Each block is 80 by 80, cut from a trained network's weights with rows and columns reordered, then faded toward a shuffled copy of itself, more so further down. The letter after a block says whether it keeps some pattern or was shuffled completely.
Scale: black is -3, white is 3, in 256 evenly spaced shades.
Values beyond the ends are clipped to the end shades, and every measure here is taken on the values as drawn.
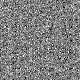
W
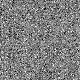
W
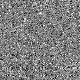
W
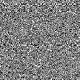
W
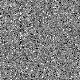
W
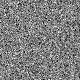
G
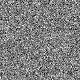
W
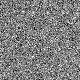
G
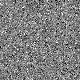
G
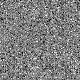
W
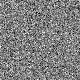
G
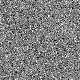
G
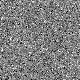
G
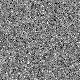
G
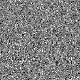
W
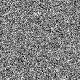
W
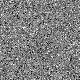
G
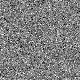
G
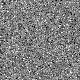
G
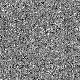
W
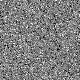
G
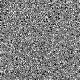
W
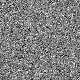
G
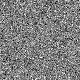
G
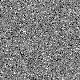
G
